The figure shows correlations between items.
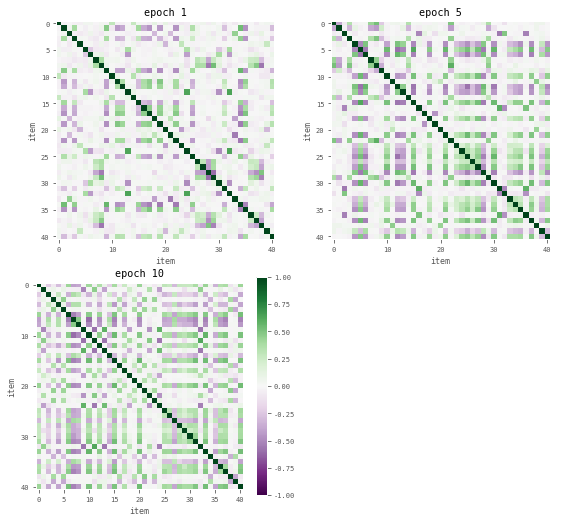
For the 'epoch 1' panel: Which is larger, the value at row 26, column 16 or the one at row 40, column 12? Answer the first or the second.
the second
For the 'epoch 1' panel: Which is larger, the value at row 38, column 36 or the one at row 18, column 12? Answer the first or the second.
the second
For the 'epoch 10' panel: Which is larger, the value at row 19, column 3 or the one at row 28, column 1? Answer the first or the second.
the first
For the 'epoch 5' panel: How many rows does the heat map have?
41
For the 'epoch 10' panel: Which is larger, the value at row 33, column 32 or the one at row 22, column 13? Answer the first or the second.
the first
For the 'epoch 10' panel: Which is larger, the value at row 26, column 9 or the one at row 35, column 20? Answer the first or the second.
the first
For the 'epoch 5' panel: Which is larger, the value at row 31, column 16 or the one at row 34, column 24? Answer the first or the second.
the first
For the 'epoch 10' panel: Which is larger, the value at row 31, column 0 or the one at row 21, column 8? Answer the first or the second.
the first
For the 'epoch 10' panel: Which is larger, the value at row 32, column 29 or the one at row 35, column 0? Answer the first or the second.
the first
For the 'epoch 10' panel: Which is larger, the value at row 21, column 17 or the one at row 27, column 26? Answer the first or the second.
the first
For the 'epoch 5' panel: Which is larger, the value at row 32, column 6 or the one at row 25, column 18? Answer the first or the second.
the second
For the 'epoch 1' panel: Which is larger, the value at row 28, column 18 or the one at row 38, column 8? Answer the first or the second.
the first
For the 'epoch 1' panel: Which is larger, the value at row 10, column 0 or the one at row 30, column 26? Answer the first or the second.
the first
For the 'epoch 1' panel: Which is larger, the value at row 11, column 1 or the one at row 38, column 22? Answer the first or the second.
the second
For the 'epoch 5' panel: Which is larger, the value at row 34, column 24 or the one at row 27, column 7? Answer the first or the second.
the first
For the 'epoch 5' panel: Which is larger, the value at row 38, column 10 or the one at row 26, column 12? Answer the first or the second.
the first
